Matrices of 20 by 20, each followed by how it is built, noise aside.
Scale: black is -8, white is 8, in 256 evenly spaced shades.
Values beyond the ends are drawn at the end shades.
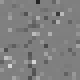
sparse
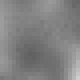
smooth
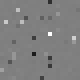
sparse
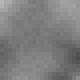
smooth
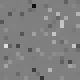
sparse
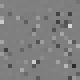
sparse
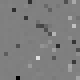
sparse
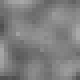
smooth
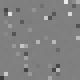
sparse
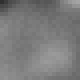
smooth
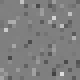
sparse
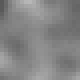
smooth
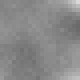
smooth
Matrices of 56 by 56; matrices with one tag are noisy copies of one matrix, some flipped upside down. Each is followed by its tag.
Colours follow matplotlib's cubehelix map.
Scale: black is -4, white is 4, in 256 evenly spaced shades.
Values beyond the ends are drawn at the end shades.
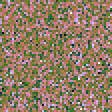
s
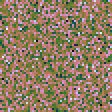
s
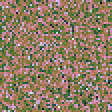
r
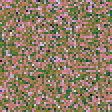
r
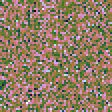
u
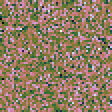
s
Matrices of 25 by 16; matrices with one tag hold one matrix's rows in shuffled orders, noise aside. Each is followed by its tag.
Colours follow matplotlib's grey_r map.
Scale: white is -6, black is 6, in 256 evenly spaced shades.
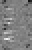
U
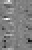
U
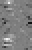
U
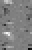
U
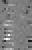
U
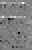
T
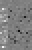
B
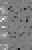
B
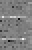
T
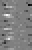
U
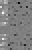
B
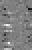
U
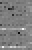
T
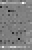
T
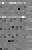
T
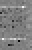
T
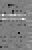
T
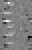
U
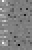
B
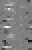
U
